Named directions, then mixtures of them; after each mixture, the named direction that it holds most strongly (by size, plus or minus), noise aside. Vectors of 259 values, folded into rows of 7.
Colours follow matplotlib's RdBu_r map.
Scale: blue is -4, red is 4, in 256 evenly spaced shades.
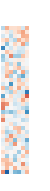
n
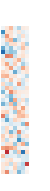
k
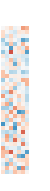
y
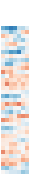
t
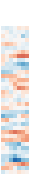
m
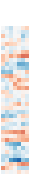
m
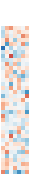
n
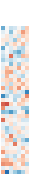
n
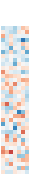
y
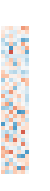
y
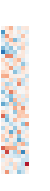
k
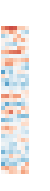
t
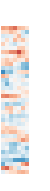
t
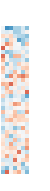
n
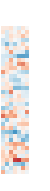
m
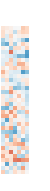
y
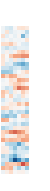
m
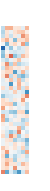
n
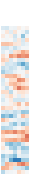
m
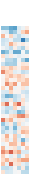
t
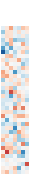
k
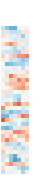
m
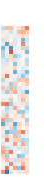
y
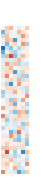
k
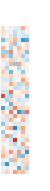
y
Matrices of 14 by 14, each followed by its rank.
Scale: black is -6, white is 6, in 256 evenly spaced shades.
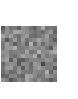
full rank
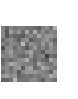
full rank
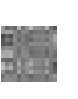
two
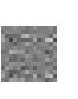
three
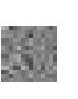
three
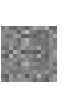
three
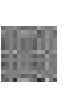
two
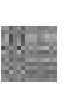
two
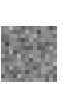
full rank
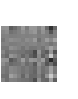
two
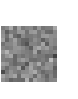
full rank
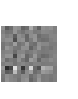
two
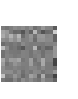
three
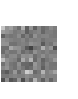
three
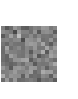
full rank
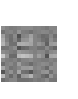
two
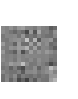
three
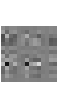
two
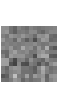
three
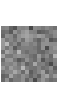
full rank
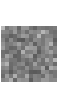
full rank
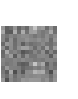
three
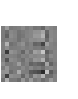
two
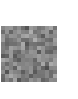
full rank
